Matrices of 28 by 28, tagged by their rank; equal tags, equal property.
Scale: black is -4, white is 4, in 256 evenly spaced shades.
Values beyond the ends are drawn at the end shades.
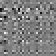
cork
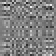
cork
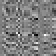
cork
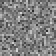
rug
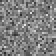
rug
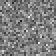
rug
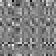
cork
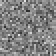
rug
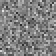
rug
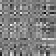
cork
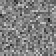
rug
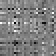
cork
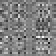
cork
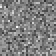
rug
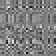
cork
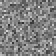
rug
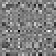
cork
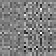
cork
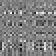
cork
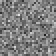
rug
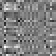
cork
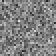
rug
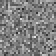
rug
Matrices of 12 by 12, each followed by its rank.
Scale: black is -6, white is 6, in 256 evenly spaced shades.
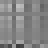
one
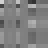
one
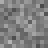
full rank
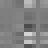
one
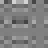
one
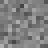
full rank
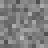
full rank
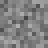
full rank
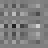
one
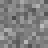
full rank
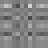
one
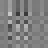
one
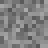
full rank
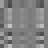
one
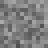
full rank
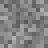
full rank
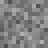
full rank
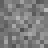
full rank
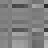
one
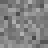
full rank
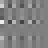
one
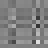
one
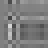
one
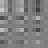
one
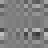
one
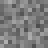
full rank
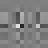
one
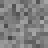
full rank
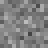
full rank
